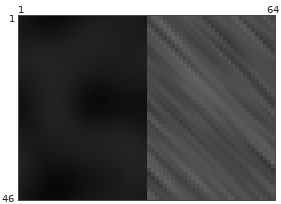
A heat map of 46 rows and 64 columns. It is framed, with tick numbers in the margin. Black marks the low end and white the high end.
The table splits into one row of 2 panels. Panel 1,1: very low, smooth, faint in contrast. Panel 1,2: low, slanting down to the right, faint in contrast.
